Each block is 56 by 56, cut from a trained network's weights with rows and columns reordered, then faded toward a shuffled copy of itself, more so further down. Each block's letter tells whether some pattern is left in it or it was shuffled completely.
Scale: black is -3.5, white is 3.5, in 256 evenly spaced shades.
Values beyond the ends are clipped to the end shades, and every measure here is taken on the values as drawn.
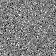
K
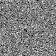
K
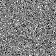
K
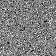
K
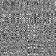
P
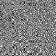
P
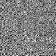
P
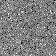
K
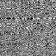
P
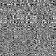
P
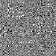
P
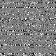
P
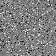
K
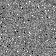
K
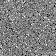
K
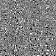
P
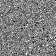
K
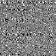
P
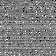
P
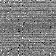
P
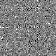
P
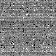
P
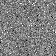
K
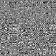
P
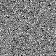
K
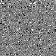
P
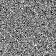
K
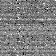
P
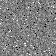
K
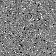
K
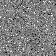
K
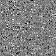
P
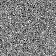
K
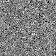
K
